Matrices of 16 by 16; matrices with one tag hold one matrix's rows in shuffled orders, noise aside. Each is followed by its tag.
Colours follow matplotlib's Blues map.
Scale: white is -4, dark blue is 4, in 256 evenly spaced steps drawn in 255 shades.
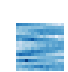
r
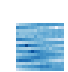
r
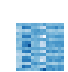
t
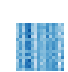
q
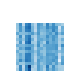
q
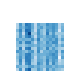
q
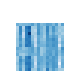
q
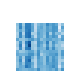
q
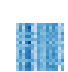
q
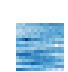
r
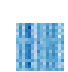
q
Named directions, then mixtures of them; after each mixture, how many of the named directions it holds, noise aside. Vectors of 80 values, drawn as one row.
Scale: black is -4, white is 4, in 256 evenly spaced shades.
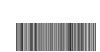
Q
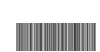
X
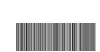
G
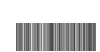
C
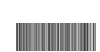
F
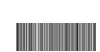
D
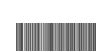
two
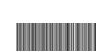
three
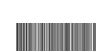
two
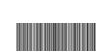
two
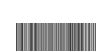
one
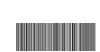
one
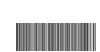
one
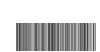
one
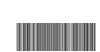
one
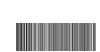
three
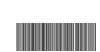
three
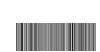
two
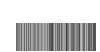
two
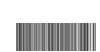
one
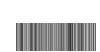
one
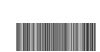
one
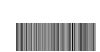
three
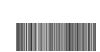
two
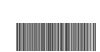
two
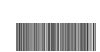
one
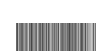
three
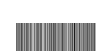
three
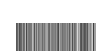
two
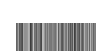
two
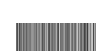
one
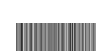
three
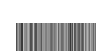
two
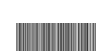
three
